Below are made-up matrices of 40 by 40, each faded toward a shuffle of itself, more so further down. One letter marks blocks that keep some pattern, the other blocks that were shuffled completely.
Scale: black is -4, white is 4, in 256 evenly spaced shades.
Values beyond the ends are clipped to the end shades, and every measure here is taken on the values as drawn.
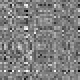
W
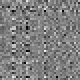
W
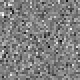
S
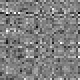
W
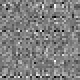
W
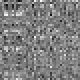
W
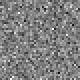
S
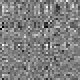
W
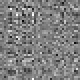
W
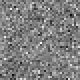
S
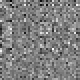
W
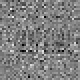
W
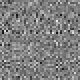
W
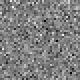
S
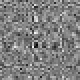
W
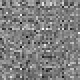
W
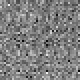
W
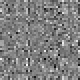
W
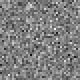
S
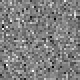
S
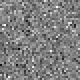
S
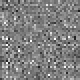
W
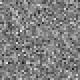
S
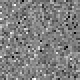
S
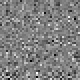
W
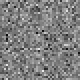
W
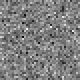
S
